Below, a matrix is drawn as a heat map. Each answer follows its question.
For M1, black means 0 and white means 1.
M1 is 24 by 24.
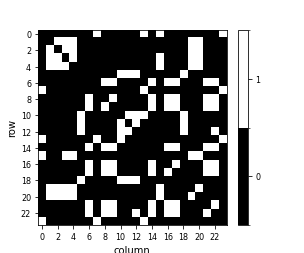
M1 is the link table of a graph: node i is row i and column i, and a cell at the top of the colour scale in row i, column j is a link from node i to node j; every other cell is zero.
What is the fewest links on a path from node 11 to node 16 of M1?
3
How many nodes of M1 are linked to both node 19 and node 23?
0
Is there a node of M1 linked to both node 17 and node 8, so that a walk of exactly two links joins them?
yes
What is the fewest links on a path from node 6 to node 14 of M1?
1
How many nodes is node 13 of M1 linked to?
4
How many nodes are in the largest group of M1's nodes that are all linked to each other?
8
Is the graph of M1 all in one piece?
yes
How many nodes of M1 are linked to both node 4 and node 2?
4
